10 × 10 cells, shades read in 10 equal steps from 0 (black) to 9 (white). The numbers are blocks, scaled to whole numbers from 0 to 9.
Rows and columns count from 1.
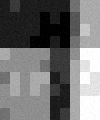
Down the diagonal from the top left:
1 1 1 0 5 2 2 6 9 9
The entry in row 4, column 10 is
6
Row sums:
24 20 20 20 53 51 53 52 51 51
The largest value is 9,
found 8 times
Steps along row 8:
up down up down down down up up same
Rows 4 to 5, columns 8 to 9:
4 6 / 5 9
